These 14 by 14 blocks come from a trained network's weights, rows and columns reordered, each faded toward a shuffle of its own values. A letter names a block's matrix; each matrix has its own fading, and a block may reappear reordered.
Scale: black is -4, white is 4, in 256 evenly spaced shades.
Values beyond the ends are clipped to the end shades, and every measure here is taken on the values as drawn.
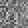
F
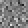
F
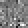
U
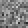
F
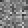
F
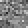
F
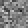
F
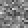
F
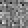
U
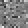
U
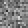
F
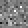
U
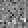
U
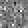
U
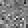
U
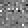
U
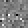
U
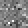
U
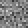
F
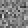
F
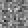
U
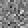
F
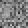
F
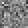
F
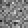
F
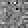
U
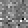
U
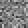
F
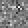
U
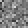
F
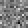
F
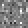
U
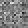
U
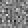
F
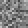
F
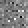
U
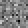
U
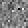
U
